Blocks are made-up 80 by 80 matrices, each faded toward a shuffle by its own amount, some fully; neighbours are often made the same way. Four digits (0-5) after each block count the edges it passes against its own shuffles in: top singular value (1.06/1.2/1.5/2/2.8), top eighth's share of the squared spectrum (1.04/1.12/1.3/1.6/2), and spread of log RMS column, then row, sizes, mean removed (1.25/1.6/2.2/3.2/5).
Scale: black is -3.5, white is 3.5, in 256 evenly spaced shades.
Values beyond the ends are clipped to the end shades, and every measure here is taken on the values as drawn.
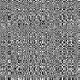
5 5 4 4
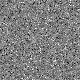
1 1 0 0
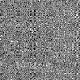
4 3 2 2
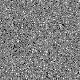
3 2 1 0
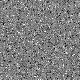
1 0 0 0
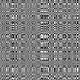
5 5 4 4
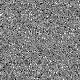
3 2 0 1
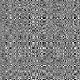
5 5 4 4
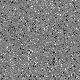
2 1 0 0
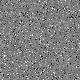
0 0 0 0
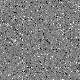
3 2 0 1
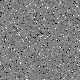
0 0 0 0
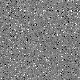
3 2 1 0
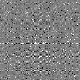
5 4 2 2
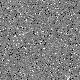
0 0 0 0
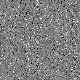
1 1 1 0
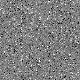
1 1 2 0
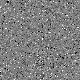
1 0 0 0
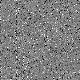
1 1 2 0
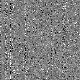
2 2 3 0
